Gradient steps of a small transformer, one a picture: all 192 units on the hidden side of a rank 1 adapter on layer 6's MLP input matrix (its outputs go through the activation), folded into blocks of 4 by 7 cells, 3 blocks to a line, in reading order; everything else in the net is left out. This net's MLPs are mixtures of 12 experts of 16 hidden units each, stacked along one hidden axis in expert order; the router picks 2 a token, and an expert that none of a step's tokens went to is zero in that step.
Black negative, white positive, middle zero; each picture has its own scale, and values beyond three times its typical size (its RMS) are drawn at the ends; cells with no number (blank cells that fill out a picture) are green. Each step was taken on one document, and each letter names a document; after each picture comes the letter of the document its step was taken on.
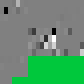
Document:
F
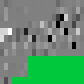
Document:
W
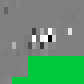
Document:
F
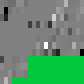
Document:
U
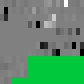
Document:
U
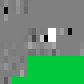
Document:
F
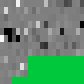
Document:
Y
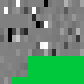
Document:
Y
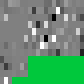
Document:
U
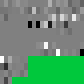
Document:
U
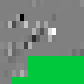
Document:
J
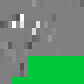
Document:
J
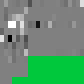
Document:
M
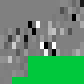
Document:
M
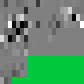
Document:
M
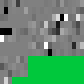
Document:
W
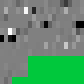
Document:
Y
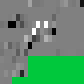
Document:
J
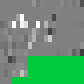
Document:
J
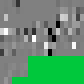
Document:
W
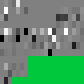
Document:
W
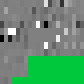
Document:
Y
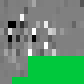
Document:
J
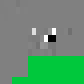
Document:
F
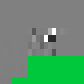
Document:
F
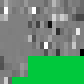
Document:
U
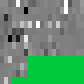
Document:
Y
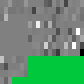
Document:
U
